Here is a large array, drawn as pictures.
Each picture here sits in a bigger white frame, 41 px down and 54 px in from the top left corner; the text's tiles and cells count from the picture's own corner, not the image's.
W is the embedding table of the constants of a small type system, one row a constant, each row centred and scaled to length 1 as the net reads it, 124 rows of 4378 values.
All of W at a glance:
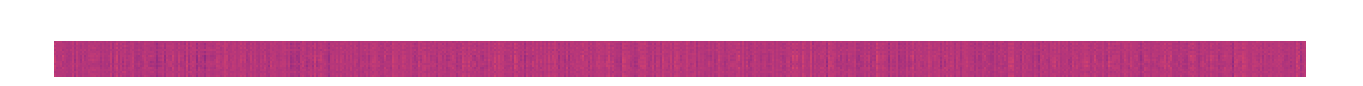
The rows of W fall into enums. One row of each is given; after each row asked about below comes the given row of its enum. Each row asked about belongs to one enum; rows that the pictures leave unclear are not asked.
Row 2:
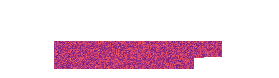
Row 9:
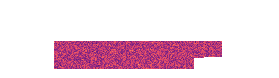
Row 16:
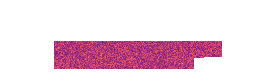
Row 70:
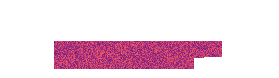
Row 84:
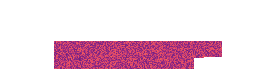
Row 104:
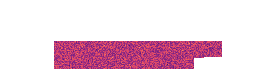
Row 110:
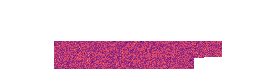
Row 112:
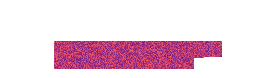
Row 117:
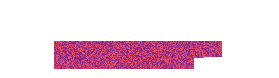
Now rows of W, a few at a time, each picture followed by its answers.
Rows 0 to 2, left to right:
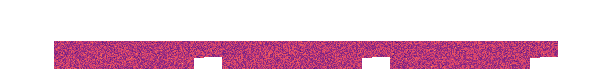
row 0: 16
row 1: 70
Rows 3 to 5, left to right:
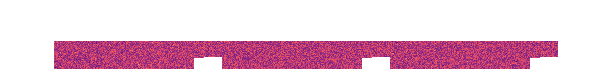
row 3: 9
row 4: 117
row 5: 2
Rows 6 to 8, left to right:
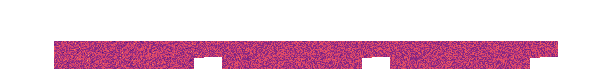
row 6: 110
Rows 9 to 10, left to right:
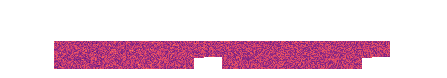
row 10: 117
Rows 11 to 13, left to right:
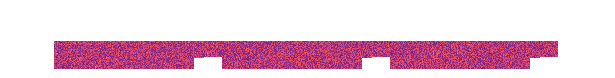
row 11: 2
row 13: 70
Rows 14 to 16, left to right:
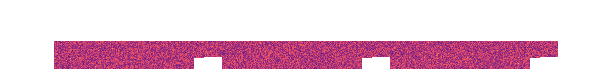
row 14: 2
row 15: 70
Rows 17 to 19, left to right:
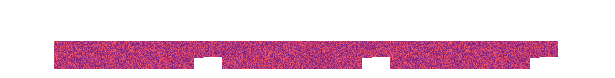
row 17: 112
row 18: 70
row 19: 112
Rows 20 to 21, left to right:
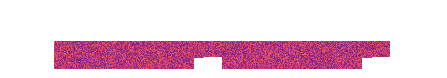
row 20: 112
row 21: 70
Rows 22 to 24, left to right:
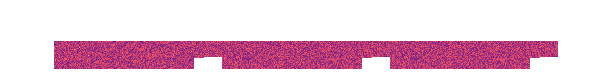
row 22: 110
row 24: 117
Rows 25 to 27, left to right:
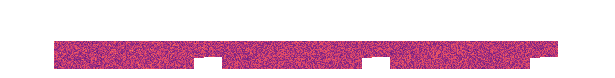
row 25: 9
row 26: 84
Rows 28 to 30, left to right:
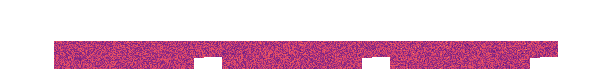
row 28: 117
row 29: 70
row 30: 104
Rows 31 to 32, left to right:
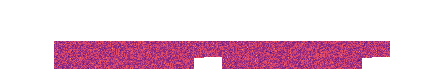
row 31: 2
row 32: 110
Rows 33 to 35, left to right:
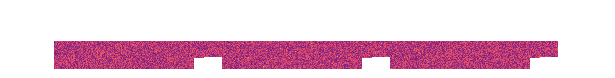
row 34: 2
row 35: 84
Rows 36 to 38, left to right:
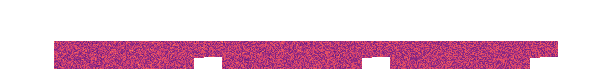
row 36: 9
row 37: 112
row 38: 117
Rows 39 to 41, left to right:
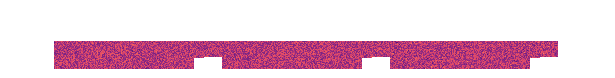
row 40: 84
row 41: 2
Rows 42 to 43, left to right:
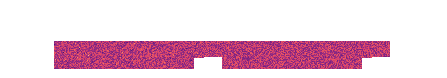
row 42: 110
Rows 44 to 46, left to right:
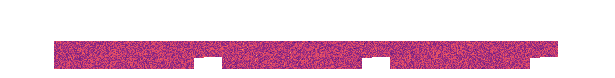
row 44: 84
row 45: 110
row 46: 70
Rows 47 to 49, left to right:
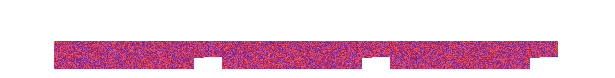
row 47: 112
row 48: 16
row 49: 117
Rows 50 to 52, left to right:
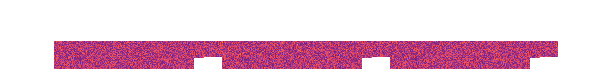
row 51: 112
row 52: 84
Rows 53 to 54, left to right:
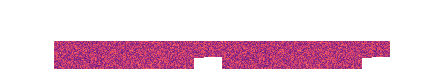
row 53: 9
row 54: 9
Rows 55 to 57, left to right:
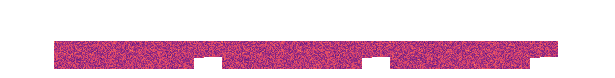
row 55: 112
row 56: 112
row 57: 9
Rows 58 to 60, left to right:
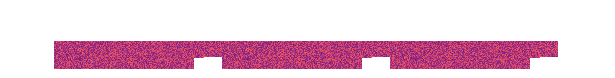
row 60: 117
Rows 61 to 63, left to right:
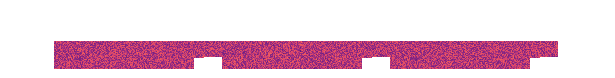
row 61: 84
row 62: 70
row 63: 117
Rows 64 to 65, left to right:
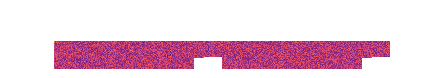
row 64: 112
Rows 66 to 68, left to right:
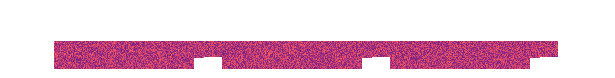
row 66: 112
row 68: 117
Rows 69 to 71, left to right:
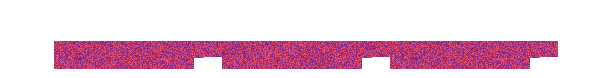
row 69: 117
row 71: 117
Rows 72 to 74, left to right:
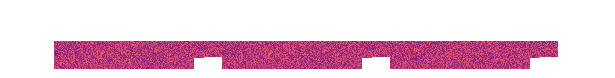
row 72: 70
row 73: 70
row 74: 84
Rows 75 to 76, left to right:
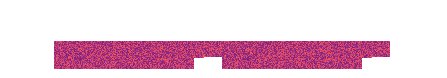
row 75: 117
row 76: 84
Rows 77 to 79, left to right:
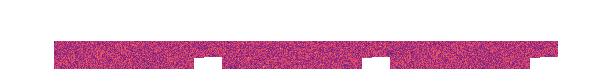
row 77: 70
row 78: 2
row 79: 70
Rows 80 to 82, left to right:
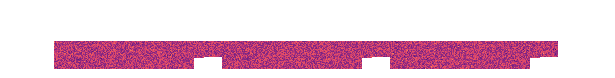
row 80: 112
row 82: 2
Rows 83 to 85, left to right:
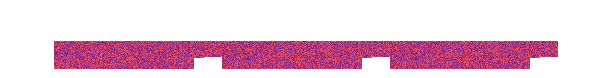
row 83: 16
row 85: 84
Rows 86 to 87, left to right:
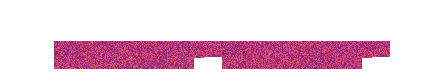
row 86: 16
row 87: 70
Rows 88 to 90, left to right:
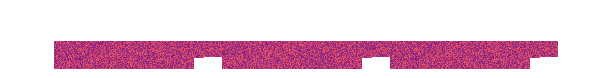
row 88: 84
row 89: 70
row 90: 84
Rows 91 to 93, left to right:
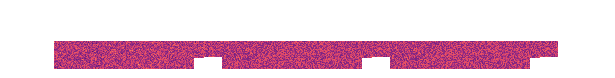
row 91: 9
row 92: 84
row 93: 84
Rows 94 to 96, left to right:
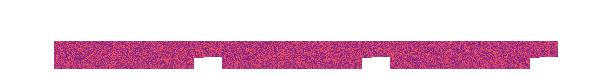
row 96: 112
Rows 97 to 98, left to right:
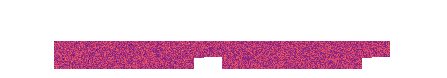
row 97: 104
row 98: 117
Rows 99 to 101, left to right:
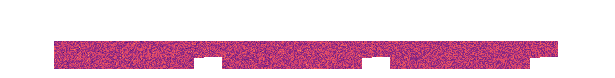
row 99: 110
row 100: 9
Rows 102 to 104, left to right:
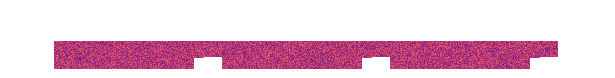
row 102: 117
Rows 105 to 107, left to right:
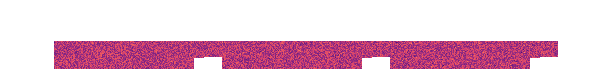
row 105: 70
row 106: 112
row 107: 2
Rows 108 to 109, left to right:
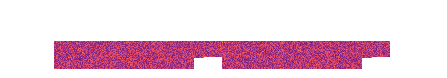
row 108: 84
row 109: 112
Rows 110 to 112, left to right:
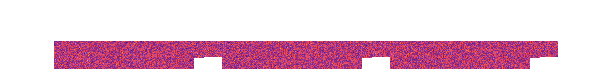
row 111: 2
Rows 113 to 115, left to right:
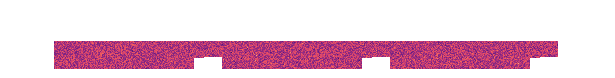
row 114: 110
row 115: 16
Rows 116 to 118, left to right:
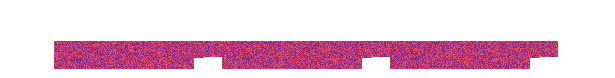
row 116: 112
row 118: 84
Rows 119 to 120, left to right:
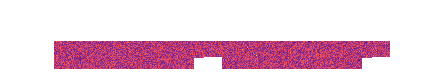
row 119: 117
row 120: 110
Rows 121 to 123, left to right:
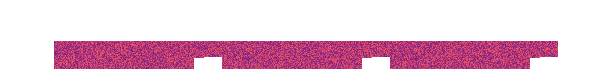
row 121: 70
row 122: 117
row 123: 84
